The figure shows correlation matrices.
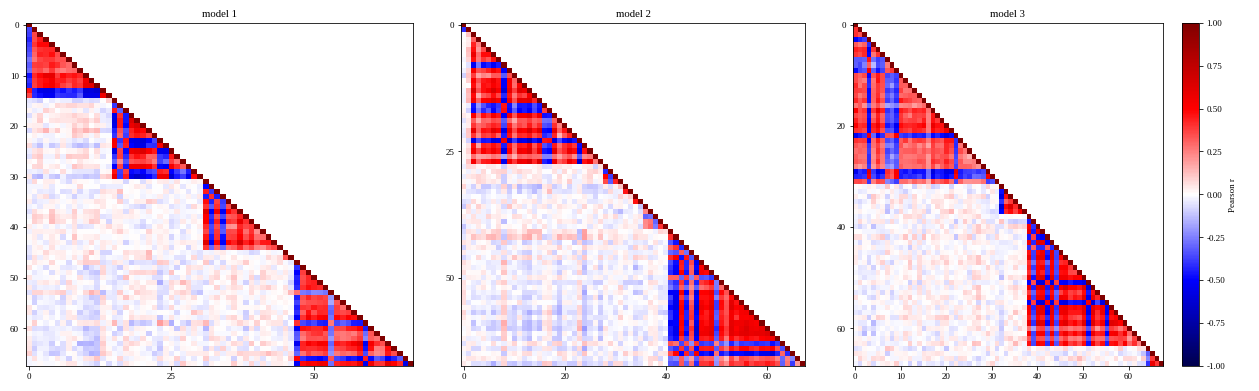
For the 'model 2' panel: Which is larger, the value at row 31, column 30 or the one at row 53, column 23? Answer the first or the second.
the first
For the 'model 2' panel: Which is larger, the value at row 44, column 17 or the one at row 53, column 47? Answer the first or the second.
the second
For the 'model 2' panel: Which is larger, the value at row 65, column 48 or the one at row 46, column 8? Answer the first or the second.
the second
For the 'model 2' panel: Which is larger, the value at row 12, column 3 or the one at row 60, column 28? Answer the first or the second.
the first
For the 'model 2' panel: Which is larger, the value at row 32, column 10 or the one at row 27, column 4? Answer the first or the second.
the second
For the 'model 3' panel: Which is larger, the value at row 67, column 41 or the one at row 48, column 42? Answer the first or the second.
the first
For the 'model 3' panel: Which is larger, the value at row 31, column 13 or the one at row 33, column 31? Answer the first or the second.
the first
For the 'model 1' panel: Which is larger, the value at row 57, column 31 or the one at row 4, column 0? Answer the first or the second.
the first
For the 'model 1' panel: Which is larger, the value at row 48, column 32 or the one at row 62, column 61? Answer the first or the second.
the second
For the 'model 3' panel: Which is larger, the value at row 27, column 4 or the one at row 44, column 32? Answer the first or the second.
the first
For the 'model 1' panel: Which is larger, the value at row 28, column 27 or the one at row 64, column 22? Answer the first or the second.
the first
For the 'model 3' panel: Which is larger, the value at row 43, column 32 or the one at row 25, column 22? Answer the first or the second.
the first
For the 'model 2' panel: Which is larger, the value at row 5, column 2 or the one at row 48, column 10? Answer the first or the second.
the first
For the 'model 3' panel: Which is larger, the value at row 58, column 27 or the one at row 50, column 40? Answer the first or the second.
the second
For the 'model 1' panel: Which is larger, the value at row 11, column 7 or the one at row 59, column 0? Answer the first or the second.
the first
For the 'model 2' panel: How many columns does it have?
68
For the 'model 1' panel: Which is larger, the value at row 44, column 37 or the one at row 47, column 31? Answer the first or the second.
the first
